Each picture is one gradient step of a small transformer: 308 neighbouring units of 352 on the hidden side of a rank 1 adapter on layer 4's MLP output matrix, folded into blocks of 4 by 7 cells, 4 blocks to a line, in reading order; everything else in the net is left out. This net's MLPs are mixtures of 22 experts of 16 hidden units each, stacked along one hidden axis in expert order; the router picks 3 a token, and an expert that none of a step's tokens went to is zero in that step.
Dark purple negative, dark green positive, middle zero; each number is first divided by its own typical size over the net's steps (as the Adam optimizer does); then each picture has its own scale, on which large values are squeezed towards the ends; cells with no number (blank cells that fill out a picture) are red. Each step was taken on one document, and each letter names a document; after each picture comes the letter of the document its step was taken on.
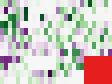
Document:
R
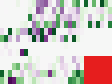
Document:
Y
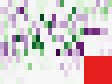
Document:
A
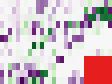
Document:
Y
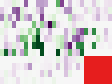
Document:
A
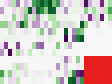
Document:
Y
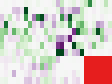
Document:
R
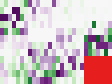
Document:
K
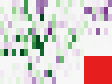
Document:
A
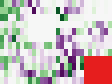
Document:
K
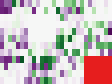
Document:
K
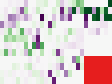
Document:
A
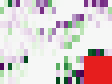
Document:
Y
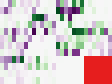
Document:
R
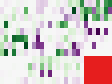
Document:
A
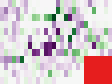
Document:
R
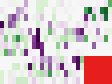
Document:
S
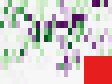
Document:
A
